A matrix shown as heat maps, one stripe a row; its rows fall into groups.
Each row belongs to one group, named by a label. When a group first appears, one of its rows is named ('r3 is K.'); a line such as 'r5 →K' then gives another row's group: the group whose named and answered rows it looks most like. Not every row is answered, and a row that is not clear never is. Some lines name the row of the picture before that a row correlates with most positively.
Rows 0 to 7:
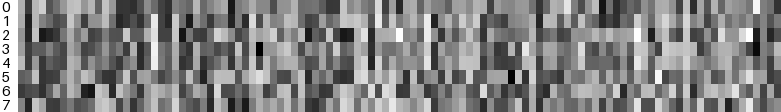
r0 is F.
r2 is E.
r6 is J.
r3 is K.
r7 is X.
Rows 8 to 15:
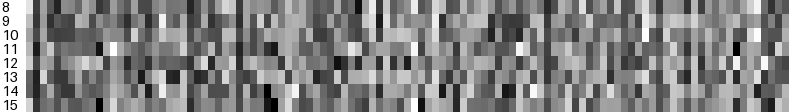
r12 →F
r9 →K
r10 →X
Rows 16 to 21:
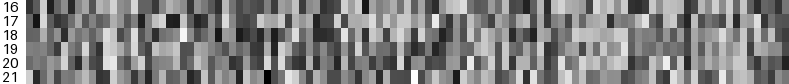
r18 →J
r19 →J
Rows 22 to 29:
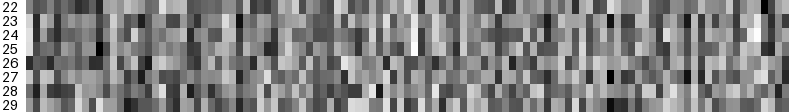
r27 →F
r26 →J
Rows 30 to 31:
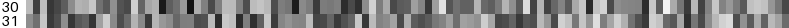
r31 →J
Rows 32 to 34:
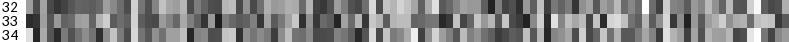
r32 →X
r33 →J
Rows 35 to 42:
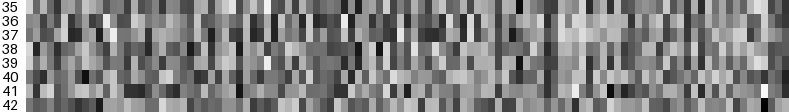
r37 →J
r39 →F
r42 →X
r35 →F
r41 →F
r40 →J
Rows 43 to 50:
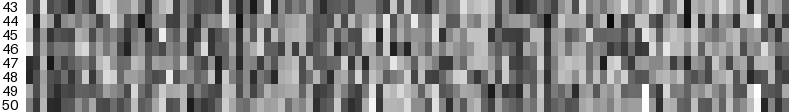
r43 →J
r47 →J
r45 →K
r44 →F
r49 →X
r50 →E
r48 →J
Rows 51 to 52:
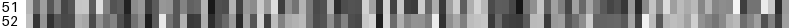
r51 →K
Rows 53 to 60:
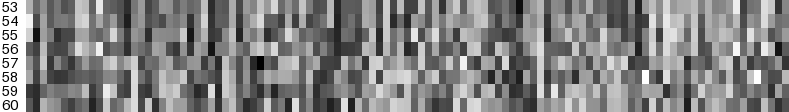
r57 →J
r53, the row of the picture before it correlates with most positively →51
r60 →J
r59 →J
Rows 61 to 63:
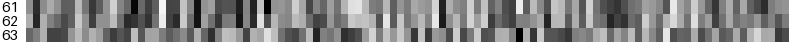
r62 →K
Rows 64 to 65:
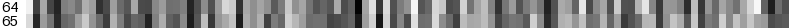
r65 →F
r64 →F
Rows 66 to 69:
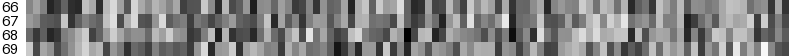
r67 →J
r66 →J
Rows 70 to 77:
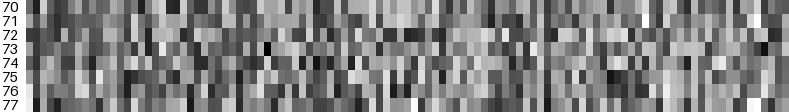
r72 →J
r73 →K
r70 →E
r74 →J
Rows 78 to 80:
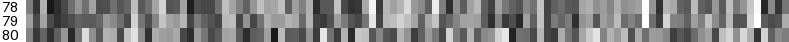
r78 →E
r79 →X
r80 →J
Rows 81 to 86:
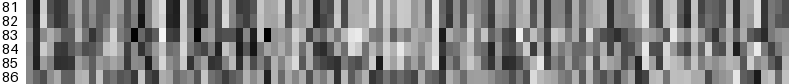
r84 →X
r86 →K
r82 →E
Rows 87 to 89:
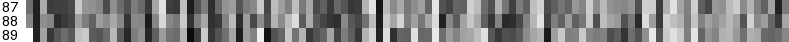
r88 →X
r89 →K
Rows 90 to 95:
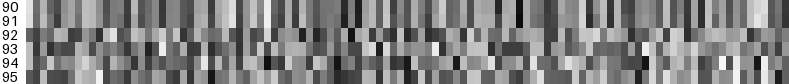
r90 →F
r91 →F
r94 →F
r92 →J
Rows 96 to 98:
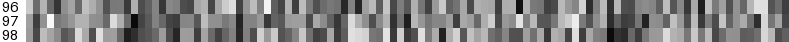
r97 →F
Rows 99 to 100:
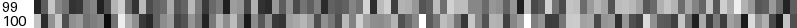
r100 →F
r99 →J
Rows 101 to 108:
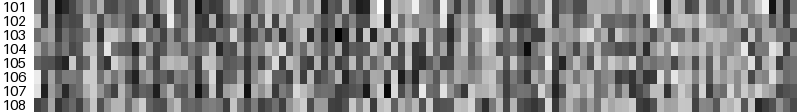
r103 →J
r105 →J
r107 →F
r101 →E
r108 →J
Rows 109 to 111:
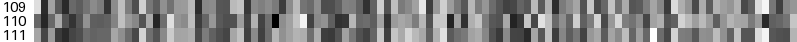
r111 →X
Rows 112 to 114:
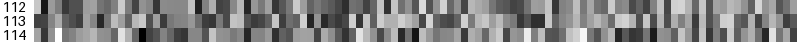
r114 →F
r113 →J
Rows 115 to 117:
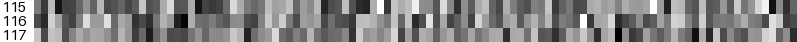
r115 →E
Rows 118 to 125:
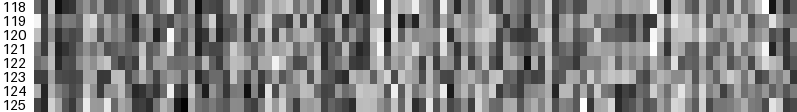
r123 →J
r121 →E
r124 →K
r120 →K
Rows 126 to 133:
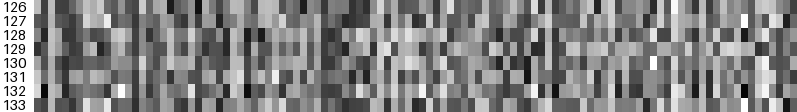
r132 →X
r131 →F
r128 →X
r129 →J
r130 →X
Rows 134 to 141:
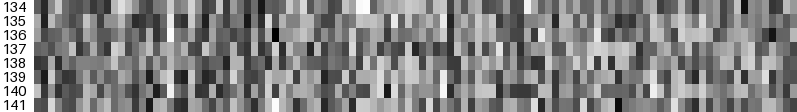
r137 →J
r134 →X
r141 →E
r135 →K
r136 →K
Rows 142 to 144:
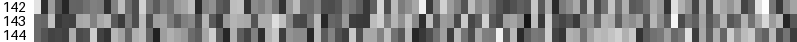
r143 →E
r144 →J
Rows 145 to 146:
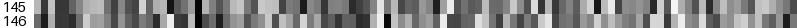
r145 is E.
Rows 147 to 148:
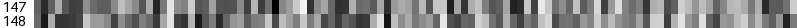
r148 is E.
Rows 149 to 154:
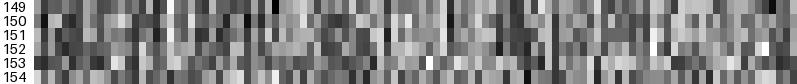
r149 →K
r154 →F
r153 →J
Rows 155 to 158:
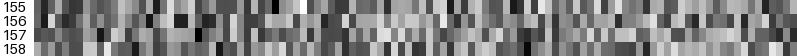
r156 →E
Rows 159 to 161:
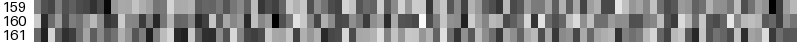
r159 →X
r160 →F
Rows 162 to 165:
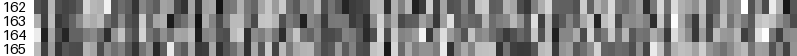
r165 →K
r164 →X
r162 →E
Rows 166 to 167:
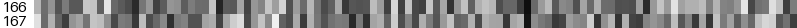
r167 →F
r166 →K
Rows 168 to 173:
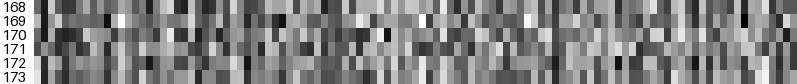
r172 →F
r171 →J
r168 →E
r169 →X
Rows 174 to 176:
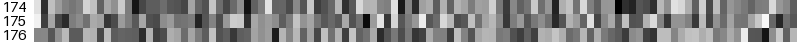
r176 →K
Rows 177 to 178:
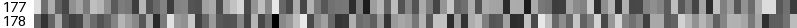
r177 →F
